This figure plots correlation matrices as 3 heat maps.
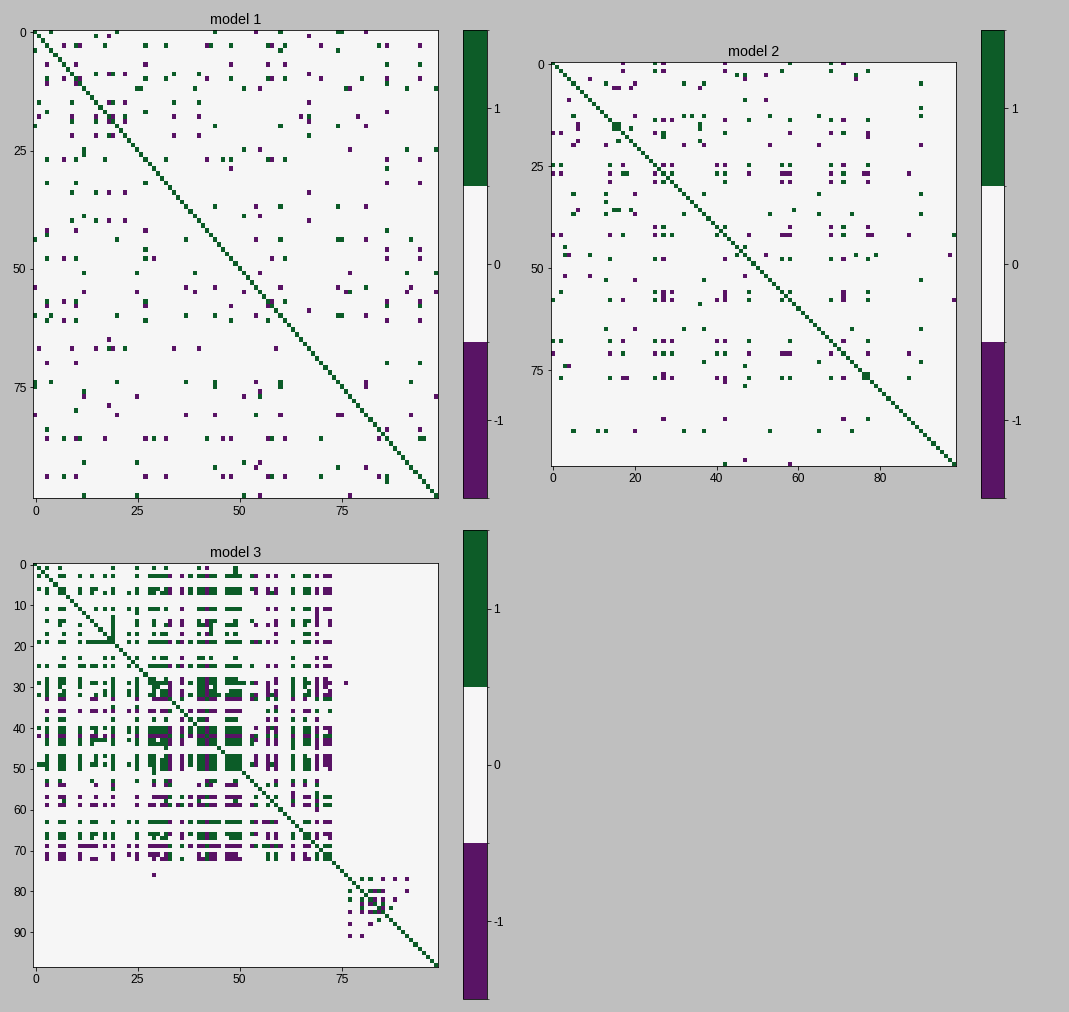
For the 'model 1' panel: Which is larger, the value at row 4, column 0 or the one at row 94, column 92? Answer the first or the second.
the first
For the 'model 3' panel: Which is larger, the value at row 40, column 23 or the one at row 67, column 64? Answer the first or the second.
the first
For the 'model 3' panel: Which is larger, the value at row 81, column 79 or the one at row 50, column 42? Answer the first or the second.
the first
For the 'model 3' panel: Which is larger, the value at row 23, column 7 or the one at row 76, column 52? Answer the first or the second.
the first
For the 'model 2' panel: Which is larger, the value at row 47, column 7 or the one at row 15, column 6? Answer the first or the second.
the first
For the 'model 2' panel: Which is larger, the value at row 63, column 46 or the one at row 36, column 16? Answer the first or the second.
the second
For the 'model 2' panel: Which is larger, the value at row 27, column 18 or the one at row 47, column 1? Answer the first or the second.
the first
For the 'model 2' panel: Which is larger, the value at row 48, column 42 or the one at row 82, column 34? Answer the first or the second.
the second
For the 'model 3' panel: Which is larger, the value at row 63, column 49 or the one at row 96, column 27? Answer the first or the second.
the first
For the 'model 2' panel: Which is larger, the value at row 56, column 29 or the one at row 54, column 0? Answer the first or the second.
the second
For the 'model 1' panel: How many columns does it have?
99
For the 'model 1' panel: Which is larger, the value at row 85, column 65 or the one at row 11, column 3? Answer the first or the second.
the first
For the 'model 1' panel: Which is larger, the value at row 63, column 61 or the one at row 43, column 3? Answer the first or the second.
the second
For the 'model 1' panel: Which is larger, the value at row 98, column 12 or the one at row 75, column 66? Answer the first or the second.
the first
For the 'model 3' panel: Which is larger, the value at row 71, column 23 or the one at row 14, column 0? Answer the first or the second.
the second
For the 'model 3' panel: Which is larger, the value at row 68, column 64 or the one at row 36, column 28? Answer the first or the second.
the first
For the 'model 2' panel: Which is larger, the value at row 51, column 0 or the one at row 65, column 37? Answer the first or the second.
the second
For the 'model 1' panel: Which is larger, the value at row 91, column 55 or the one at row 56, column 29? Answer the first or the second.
the second
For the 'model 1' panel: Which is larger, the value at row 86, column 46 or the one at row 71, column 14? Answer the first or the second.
the second
